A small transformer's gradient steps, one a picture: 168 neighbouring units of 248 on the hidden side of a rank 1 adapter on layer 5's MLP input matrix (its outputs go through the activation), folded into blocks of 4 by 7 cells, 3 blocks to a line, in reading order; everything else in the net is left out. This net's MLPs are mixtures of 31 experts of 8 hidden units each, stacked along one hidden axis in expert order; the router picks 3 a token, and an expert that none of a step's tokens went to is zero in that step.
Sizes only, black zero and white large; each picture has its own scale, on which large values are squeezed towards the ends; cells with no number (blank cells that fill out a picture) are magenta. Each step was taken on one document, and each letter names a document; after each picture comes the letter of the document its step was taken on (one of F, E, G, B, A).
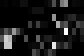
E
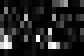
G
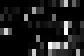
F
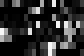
E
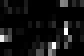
E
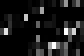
F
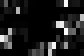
E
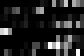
F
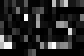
G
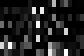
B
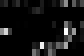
F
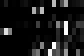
F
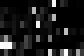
B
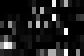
B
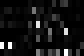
B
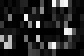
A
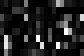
A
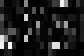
A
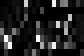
G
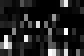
B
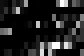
E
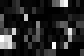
G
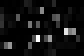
A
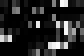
E
